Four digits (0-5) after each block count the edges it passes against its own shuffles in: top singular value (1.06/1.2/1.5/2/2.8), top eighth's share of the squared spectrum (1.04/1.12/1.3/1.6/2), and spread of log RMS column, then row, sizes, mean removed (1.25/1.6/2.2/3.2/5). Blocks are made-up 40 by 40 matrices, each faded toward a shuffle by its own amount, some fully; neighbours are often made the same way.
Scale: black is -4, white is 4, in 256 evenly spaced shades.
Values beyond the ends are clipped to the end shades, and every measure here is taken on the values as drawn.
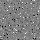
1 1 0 0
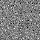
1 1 0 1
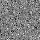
0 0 0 0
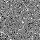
0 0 0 0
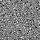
1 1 0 0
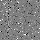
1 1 0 0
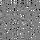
3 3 1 1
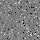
0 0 0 0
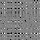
4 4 2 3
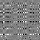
4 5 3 3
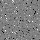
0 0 0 0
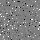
0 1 0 0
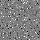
2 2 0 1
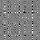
4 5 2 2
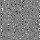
4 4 2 2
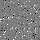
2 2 0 0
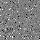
2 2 1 0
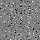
2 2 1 0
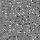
2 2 1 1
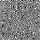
3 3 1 1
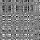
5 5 3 3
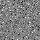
1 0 0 0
